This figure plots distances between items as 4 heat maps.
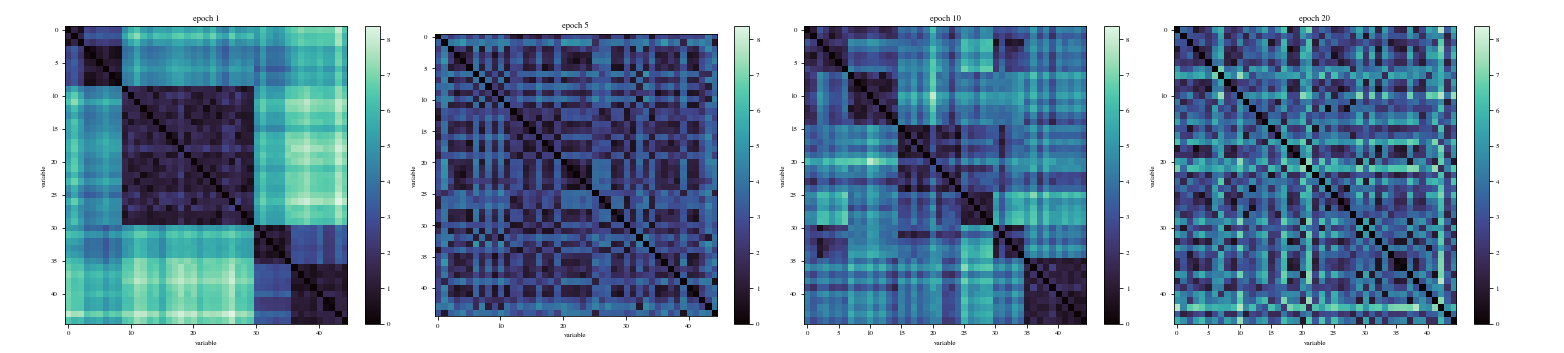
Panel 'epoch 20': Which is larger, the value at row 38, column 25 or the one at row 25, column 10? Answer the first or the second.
the first
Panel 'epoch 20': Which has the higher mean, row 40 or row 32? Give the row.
40
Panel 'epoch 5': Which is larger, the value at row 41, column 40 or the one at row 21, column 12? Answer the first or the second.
the second
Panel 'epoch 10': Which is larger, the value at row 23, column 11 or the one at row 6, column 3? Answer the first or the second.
the first
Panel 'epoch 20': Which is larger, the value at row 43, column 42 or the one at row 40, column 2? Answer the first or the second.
the first
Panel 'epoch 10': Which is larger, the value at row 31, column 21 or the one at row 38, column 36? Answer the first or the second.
the first
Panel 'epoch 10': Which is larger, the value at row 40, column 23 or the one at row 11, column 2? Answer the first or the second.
the second
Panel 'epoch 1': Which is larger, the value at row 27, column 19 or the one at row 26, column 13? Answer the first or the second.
the second
